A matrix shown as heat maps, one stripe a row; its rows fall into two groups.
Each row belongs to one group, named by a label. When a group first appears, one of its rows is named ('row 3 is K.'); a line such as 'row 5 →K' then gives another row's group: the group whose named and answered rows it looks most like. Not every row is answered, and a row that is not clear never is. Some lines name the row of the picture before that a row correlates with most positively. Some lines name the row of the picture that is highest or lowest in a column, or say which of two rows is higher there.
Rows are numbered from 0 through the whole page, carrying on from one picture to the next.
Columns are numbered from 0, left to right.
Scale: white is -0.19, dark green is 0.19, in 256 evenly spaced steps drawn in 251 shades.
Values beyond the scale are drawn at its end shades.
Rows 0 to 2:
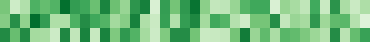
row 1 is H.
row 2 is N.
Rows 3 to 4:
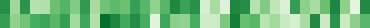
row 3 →N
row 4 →N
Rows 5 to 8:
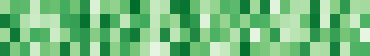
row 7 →H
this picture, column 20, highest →8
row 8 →N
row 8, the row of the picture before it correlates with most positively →3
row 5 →N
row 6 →N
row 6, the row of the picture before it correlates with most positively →4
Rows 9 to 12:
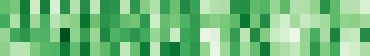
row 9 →N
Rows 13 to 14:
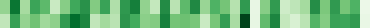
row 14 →H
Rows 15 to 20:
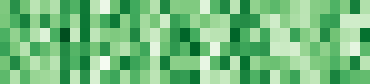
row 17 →N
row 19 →H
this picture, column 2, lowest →18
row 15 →H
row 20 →N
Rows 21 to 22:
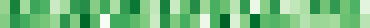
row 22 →H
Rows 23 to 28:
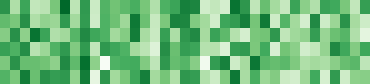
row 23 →N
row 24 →N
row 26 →N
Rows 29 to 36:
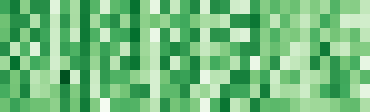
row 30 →N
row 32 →N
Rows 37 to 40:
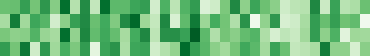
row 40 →N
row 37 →N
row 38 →H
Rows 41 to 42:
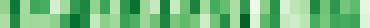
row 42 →H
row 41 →H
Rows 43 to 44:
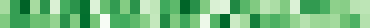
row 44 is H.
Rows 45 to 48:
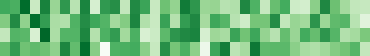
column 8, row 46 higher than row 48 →No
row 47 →N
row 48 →H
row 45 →N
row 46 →H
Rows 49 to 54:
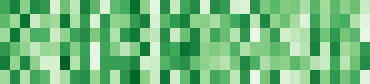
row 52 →N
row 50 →N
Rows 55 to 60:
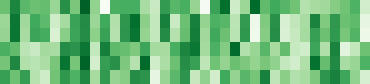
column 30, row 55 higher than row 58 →Yes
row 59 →N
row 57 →H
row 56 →H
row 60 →N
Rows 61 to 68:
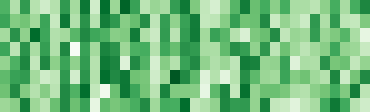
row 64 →N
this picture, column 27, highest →63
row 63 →H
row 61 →N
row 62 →N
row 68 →N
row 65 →N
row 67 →H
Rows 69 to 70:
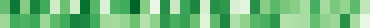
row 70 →H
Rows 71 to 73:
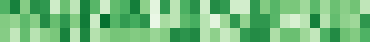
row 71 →H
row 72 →N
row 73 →N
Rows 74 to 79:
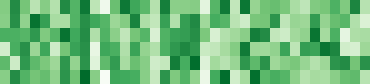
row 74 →H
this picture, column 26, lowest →77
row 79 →H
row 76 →N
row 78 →N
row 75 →H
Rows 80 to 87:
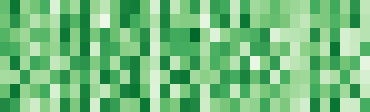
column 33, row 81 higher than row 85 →Yes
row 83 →N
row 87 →N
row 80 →H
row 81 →H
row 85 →N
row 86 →H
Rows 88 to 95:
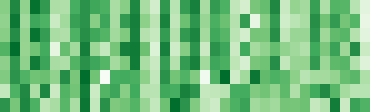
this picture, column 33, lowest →93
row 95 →N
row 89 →H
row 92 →H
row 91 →H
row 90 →H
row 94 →N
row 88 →H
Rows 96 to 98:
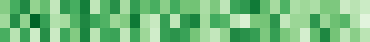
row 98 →N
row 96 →N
